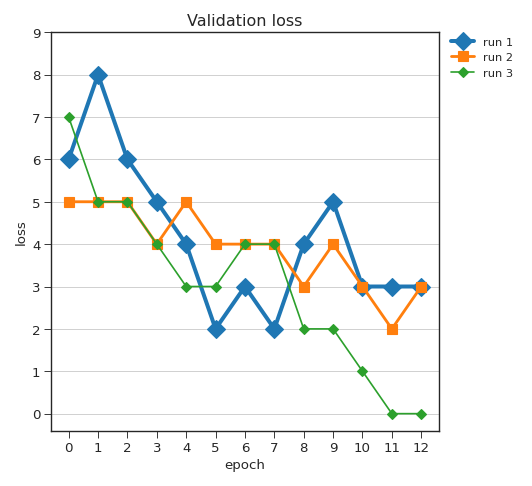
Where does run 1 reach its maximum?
1
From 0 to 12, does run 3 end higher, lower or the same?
lower
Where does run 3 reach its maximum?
0
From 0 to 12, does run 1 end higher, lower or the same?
lower
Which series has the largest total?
run 1
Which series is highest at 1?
run 1
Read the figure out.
Title: Validation loss
x-axis: epoch, ticks 0 1 2 3 4 5 6 7 8 9 10 11 12
y-axis: loss, ticks 0 1 2 3 4 5 6 7 8 9
Legend: run 1, run 2, run 3
Values:
run 1: 6 8 6 5 4 2 3 2 4 5 3 3 3
run 2: 5 5 5 4 5 4 4 4 3 4 3 2 3
run 3: 7 5 5 4 3 3 4 4 2 2 1 0 0
